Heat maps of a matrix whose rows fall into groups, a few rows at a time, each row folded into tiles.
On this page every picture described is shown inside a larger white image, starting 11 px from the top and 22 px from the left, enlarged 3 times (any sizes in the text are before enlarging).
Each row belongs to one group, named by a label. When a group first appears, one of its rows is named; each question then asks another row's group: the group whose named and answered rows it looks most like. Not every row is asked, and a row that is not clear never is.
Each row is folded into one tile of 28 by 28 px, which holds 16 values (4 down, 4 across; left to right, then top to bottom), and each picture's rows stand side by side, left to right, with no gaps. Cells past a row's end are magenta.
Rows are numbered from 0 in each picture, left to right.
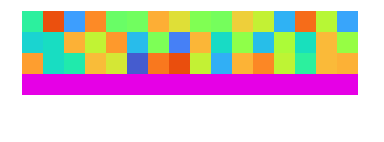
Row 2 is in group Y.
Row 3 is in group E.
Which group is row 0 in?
E
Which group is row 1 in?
Y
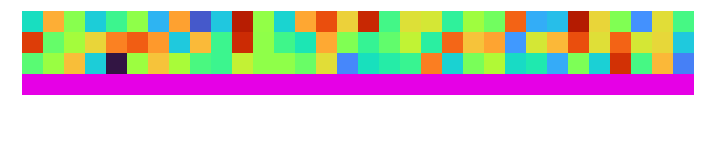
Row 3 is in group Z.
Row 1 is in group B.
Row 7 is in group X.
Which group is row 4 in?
Y
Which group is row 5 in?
B
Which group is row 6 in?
Z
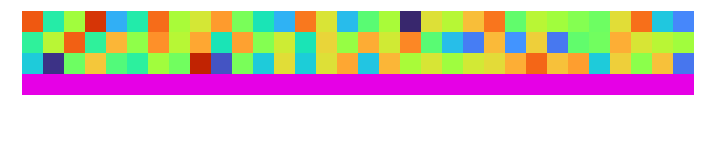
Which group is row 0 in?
Y
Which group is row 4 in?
B
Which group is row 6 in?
X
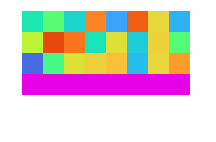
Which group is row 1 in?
E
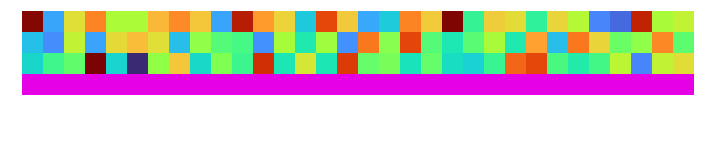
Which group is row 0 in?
Y
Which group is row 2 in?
Y
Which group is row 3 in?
Y
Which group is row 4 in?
Z
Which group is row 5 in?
Y
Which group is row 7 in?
E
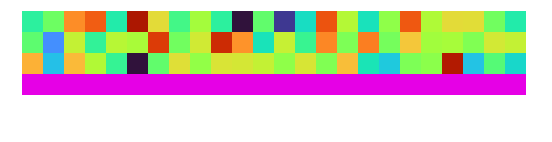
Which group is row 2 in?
B
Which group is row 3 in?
Z
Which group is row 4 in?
Z
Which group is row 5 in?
X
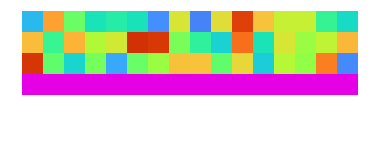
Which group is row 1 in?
B
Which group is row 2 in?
Z
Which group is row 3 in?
X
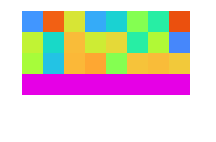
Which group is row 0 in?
E
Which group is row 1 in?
B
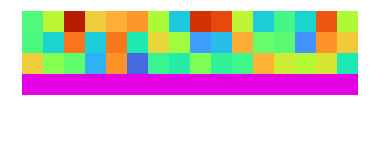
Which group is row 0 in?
Z
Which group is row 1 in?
X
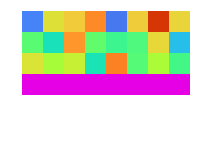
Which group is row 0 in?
Z
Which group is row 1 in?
Z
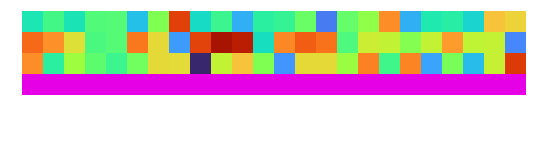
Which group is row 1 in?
B
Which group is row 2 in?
B
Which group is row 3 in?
B
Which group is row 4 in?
X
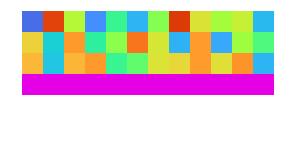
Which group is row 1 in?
B
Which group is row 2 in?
X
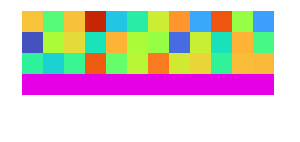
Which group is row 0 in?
Y
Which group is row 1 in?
B
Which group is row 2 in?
E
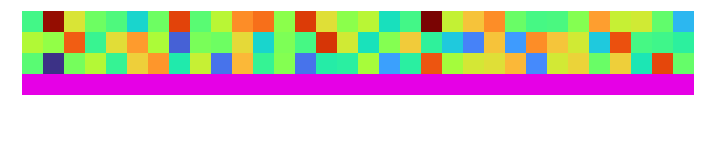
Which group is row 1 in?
B
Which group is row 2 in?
Z
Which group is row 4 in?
Y
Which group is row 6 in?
B
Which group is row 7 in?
X
